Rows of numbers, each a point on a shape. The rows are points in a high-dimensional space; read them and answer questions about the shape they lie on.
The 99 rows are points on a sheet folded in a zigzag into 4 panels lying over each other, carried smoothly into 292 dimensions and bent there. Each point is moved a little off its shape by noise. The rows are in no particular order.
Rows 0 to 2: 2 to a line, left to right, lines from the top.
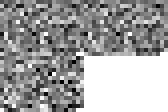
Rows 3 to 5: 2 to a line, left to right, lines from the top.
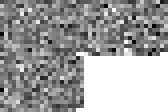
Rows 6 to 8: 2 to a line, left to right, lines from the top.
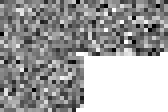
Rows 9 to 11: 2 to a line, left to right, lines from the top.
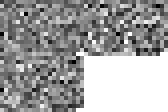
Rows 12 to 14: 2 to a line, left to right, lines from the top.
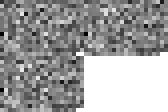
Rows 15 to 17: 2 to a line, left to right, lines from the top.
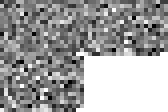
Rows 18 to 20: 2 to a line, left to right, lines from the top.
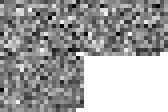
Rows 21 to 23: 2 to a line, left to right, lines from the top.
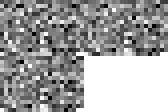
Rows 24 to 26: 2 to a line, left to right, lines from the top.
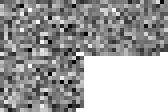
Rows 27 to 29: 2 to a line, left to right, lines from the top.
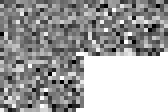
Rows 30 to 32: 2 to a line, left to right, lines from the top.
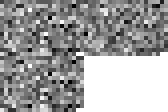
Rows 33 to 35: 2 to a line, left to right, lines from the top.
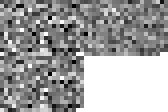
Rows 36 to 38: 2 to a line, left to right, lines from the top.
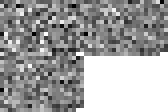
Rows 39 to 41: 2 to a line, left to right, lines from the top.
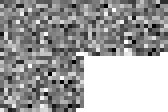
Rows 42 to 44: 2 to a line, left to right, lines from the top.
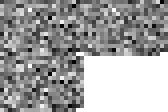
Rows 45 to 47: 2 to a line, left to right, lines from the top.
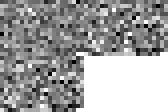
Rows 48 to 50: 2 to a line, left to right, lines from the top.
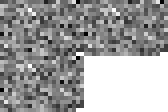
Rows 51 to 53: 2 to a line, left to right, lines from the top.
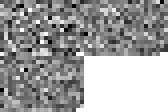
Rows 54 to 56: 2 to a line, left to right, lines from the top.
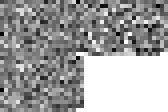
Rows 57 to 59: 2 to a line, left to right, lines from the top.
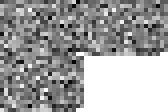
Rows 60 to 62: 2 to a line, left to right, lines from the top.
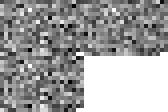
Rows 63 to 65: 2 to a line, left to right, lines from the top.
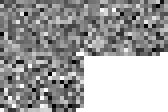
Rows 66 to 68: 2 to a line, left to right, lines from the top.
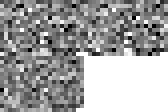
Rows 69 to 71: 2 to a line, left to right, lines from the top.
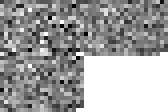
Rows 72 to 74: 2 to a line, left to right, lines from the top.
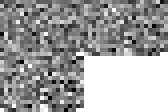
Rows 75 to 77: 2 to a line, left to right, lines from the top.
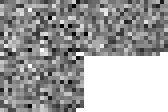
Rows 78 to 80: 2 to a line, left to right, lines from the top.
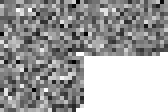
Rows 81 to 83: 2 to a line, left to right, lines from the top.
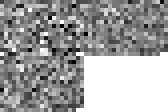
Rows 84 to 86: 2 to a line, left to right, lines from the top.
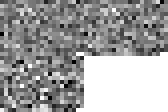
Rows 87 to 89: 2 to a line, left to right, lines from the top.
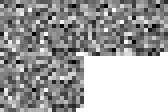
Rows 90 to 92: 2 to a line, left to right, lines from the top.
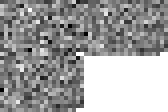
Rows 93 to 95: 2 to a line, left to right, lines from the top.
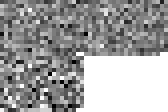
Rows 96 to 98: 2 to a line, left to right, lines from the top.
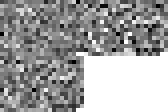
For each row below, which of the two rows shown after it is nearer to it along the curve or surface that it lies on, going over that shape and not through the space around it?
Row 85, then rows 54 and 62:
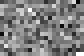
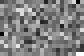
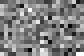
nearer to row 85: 54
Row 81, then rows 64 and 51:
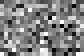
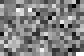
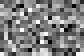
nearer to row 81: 64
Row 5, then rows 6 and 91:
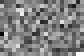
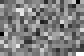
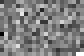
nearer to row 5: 6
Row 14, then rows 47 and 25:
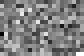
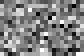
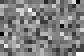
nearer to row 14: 25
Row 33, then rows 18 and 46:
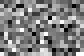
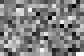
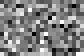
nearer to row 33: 46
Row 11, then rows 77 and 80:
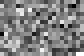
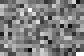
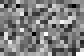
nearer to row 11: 80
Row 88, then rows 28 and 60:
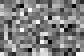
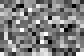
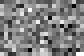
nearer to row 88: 28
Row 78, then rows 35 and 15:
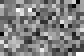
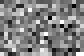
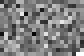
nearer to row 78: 35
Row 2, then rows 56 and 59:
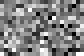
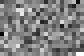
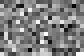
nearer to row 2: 56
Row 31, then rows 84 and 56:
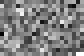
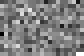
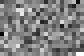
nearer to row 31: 56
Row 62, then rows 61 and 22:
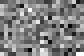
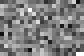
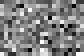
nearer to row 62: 61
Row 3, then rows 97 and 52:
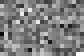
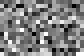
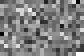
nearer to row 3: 52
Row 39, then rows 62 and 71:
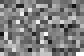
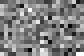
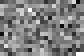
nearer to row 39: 71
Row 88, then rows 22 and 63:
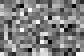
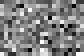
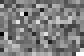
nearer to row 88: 22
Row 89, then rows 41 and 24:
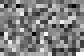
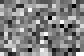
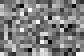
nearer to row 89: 41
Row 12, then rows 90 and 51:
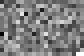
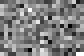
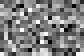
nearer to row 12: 51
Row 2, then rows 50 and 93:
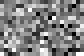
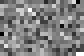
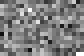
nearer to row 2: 50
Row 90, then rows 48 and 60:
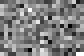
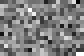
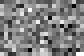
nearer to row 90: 48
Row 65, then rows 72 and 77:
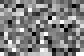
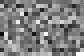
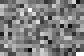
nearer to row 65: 72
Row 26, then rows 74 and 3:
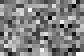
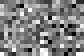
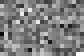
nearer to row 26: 74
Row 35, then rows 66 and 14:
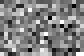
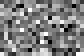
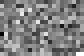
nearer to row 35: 14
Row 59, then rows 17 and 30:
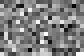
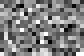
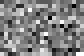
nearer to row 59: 17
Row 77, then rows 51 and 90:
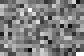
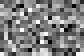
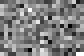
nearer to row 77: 90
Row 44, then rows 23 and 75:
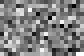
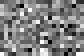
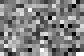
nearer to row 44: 75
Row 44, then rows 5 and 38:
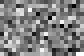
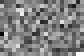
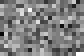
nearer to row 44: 5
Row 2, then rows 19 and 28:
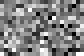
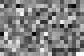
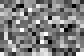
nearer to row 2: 19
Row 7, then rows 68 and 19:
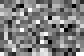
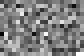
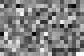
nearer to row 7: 68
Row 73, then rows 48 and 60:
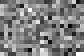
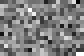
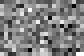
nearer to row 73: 48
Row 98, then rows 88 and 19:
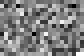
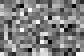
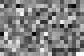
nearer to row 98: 19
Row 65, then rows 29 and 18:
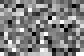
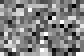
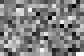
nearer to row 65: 29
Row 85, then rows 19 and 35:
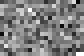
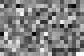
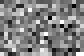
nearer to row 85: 35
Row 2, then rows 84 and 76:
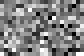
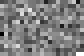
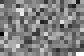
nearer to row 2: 76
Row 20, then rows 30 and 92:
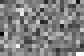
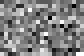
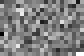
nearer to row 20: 92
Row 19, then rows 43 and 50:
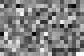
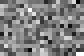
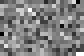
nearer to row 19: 50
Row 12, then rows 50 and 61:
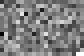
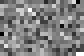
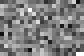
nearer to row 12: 50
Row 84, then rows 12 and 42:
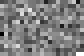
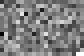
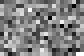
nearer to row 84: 12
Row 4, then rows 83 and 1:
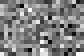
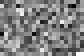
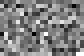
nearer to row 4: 1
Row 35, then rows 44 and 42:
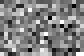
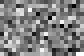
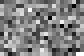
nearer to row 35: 42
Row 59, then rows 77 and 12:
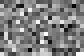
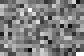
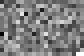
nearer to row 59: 12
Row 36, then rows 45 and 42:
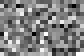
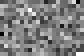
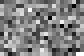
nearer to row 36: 42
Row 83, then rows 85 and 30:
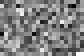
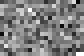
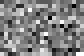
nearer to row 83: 30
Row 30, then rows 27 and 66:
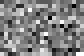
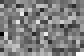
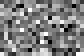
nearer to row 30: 27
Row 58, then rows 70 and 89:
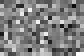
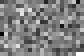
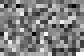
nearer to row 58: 70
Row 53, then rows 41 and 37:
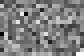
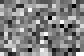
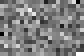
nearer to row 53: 37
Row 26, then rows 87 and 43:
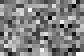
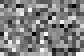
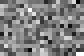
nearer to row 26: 87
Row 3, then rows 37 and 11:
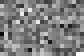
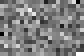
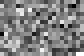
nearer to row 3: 37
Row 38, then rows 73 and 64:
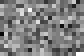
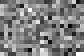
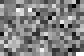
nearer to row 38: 73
